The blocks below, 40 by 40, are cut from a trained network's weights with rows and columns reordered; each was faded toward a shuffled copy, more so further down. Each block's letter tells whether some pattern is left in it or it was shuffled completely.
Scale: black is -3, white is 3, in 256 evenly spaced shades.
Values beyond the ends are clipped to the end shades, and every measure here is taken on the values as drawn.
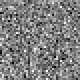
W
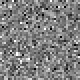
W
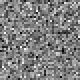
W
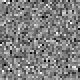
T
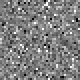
W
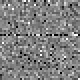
T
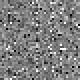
T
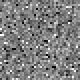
W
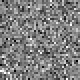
T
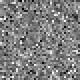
W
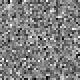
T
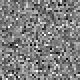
T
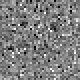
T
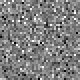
W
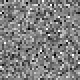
W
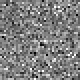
W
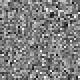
T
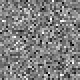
T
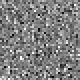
W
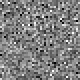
W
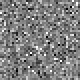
W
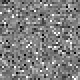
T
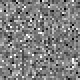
W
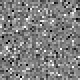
W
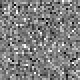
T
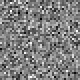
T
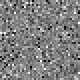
W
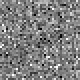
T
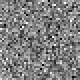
W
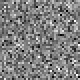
W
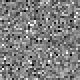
W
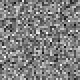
T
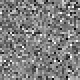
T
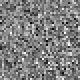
T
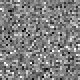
W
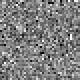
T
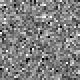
W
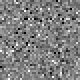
T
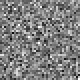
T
